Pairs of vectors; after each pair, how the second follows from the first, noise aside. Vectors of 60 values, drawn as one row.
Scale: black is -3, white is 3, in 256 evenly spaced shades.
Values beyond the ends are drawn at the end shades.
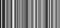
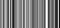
reversed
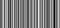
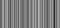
shrunk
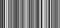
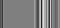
partly zeroed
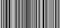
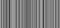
shrunk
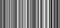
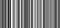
reversed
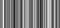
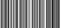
shuffled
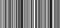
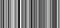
shuffled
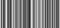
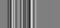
partly zeroed
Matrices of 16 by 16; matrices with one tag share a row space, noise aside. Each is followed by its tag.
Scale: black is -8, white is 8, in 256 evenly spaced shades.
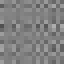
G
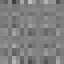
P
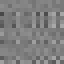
G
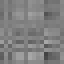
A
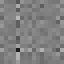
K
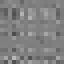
P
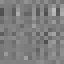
G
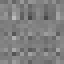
P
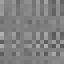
G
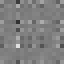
K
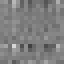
P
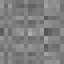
A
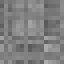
A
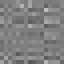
A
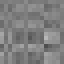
A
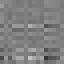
A
